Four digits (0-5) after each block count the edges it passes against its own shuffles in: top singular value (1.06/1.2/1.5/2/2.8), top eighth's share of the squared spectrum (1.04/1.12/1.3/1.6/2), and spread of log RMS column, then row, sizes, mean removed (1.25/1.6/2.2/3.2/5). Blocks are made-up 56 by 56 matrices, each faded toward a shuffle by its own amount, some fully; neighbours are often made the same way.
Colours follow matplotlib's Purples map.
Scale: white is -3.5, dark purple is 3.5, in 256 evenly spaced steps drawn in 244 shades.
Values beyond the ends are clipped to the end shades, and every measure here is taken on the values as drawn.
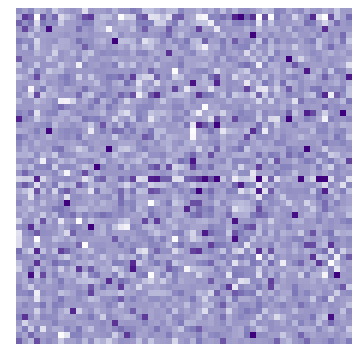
4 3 1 2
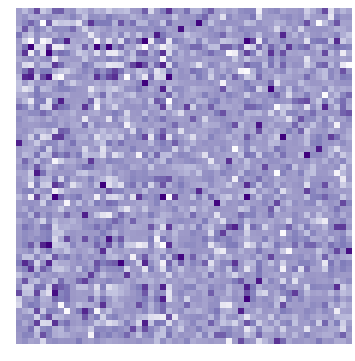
4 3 2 2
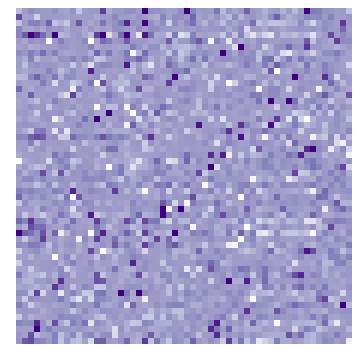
3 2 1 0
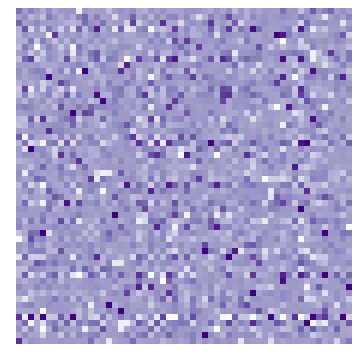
4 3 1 2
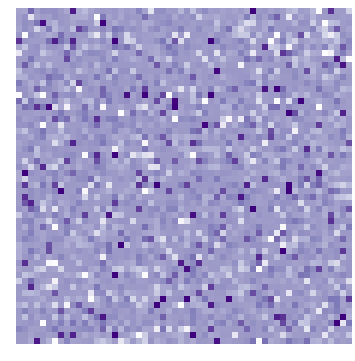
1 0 0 0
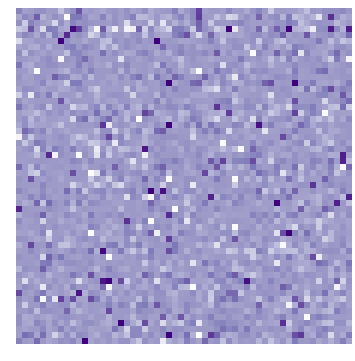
2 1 0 0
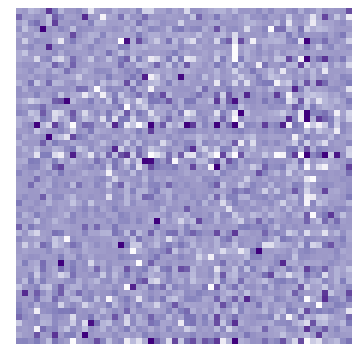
4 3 2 2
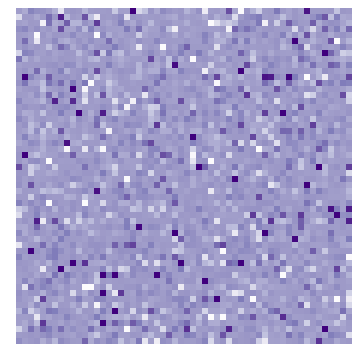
0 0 0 0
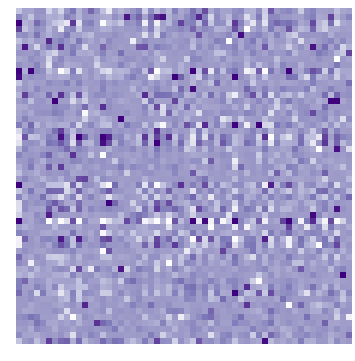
4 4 2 2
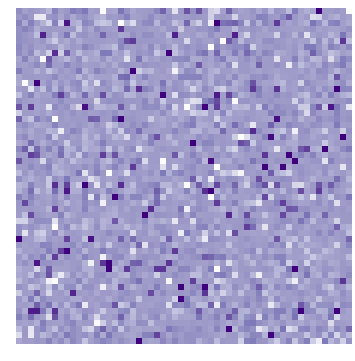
2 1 0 0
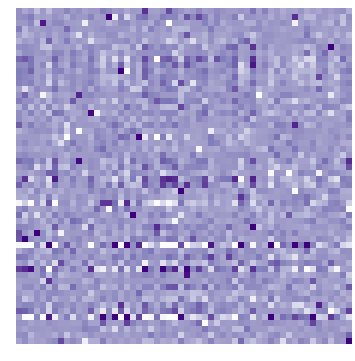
4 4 2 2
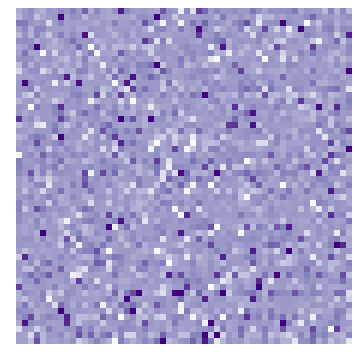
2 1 0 0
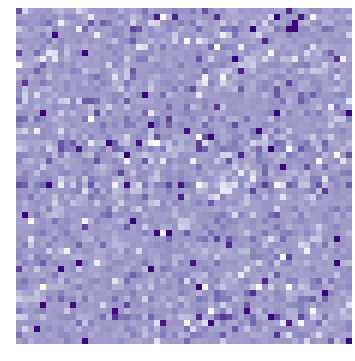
2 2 0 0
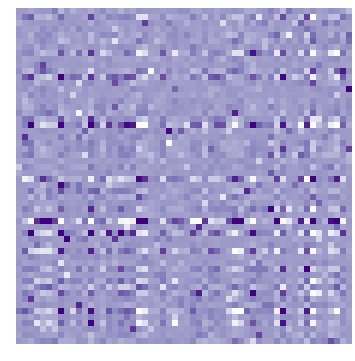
5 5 3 3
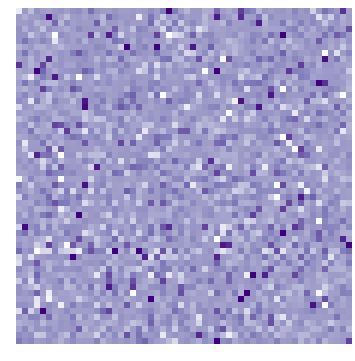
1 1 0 0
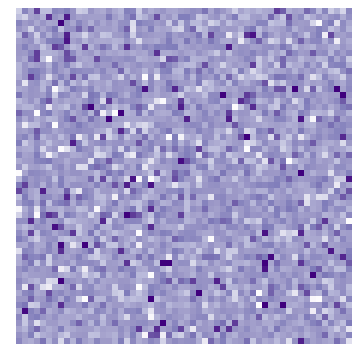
0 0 0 0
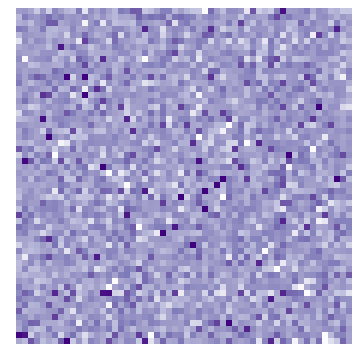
0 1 0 0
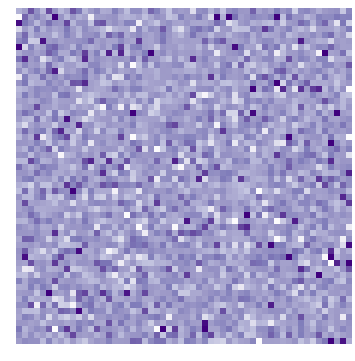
0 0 0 0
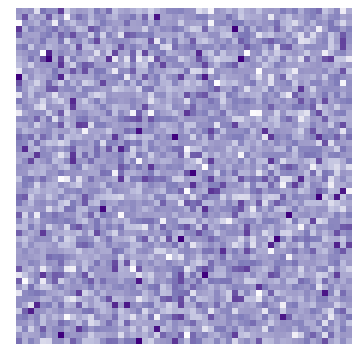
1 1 0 0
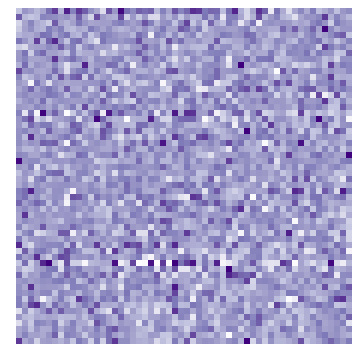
2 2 0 2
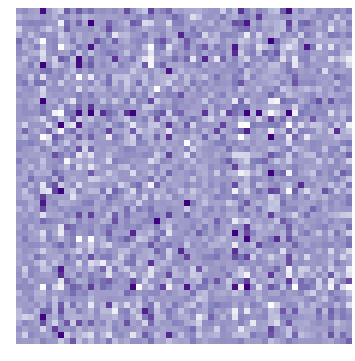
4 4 3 2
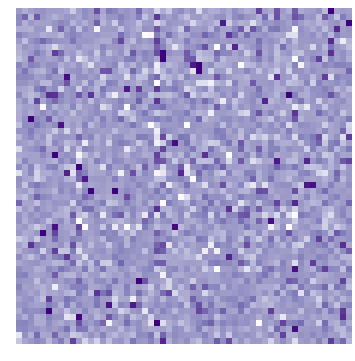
2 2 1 0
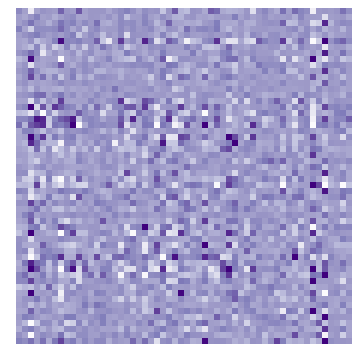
4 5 3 3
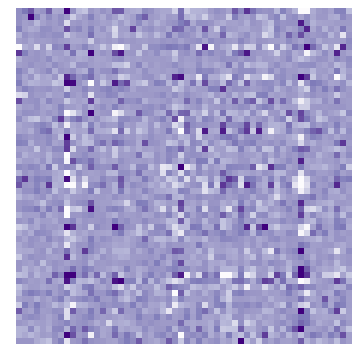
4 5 3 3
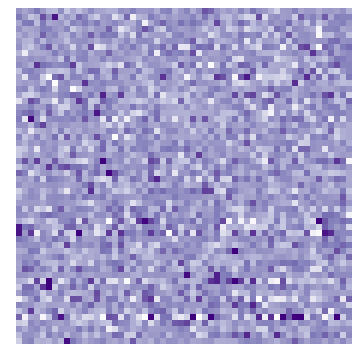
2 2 0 3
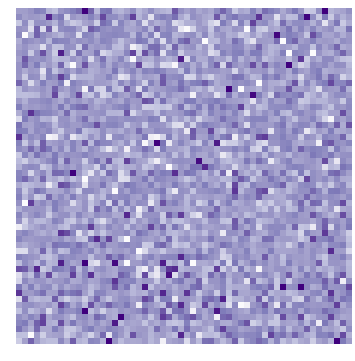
0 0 0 1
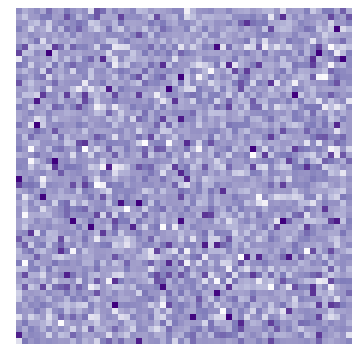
3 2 0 1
